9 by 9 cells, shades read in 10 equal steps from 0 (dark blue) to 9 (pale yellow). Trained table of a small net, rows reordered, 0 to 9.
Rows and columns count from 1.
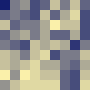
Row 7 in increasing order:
3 4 6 6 6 6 7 7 8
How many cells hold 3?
13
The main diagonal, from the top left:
0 4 4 4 6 2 4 2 8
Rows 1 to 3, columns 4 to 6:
2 3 7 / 2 7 3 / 4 6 9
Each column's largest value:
9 7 9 8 8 9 7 8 8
